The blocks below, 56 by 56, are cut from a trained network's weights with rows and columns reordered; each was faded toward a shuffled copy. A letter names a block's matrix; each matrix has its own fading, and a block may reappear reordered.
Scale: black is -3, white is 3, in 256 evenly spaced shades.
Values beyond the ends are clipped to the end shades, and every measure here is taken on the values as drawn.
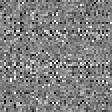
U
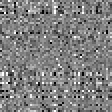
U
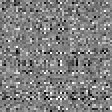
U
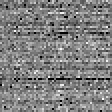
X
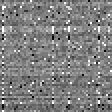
X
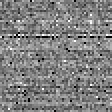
X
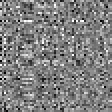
U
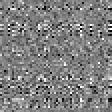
U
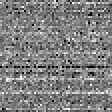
X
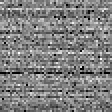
X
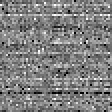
X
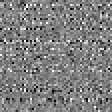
U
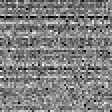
X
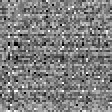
X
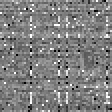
X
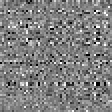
U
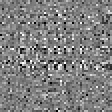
U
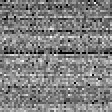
X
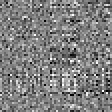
U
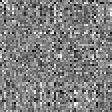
U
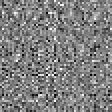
U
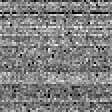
X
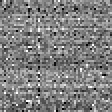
X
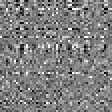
U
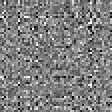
U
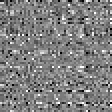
U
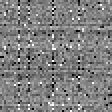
X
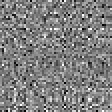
U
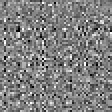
U
